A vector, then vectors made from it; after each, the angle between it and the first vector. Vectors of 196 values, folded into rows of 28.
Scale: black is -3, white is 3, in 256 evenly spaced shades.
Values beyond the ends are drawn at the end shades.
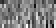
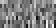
nearly opposite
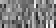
nearly opposite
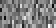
partly aligned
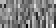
nearly opposite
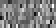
orthogonal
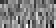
nearly parallel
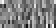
nearly opposite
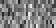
partly aligned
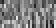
nearly parallel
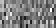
partly opposed
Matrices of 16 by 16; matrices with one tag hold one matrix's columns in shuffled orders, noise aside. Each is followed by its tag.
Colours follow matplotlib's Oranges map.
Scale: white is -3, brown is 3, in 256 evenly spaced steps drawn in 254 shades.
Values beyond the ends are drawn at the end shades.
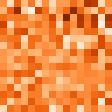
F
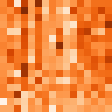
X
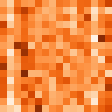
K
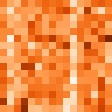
K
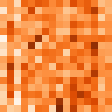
K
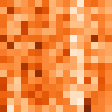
K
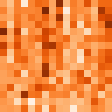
X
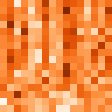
X
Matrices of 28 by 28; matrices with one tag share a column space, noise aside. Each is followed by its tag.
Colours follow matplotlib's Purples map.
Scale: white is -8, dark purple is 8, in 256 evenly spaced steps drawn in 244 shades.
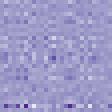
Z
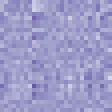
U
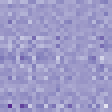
Z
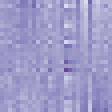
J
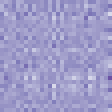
U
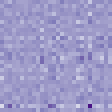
Z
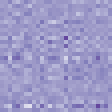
Z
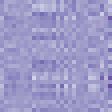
U
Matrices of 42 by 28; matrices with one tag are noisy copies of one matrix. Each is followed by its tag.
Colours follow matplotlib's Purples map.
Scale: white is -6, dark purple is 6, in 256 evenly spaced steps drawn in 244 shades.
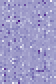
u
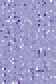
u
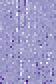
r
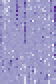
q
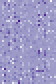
u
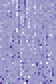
r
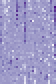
q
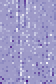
r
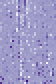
r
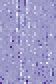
r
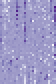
q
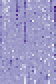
q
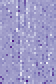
r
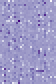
u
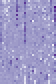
q
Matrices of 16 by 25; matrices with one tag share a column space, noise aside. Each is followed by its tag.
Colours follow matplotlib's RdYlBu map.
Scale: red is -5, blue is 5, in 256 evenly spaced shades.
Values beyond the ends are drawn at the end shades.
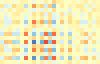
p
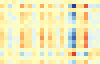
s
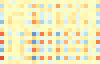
p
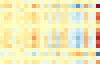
s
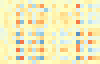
p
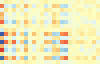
p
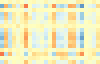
s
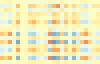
p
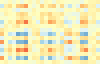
p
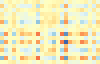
p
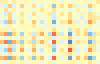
p
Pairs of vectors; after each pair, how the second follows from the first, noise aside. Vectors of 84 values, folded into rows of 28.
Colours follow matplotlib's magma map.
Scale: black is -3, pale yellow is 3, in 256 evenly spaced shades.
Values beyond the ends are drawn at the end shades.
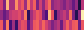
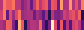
wrapped around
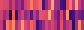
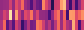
negated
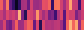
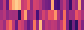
negated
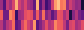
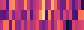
shuffled
